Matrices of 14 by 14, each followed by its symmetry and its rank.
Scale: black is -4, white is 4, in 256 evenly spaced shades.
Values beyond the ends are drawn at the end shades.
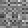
neither, rank three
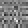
neither, rank three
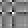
symmetric, rank one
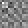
symmetric, rank three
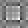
symmetric, rank one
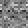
neither, rank three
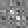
symmetric, rank three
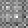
symmetric, rank two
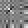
symmetric, rank two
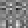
neither, rank two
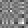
symmetric, rank two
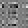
neither, rank two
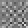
symmetric, rank three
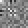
symmetric, rank three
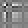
symmetric, rank one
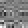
neither, rank two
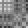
symmetric, rank two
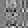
neither, rank two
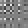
symmetric, rank one
